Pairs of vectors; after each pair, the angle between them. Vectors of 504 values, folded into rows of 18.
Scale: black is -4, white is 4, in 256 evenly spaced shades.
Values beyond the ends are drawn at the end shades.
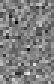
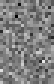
orthogonal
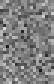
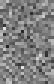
nearly parallel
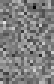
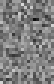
partly aligned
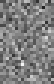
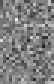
partly opposed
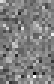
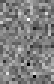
partly opposed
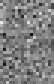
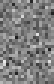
partly opposed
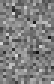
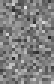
nearly parallel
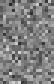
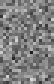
partly aligned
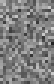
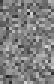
partly opposed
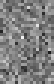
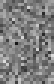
nearly parallel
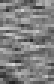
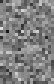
partly aligned
